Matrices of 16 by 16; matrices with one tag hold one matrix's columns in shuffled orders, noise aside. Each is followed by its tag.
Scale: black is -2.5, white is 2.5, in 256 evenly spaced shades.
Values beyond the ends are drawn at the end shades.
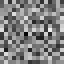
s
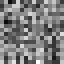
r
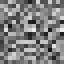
s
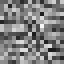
s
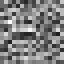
s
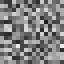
s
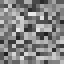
s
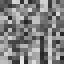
r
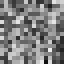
r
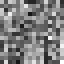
r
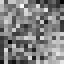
r
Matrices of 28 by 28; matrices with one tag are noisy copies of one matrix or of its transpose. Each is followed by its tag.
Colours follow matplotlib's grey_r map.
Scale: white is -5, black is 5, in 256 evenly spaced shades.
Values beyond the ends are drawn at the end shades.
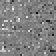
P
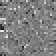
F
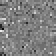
F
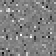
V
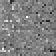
P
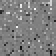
P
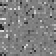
F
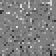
P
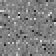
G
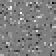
V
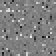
V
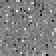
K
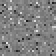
V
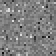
V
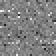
G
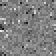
F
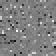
K
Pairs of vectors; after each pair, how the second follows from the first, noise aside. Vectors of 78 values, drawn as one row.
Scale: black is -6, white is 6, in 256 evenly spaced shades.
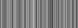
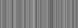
shrunk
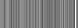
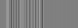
partly zeroed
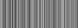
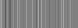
partly zeroed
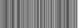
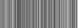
sign-scrambled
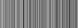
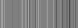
partly zeroed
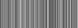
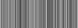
sign-scrambled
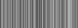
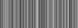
sign-scrambled
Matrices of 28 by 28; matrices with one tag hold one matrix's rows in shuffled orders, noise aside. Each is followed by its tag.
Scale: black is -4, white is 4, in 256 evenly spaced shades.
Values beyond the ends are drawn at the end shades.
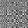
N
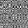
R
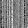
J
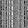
J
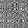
N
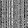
J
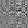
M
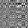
M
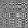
M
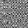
R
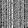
J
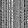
J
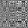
M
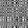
N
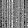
J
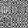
R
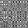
R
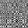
N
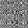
N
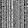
J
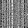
J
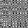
R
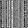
J
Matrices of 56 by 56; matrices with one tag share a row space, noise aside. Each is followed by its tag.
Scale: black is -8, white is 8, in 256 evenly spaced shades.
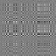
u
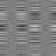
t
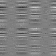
t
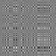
u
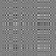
u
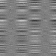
t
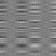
t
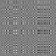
u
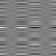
t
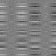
t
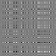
u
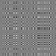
u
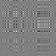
u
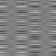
t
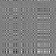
u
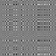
u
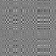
u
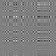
u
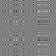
u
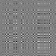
u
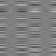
t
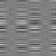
t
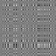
u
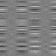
t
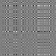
u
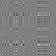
u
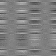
t
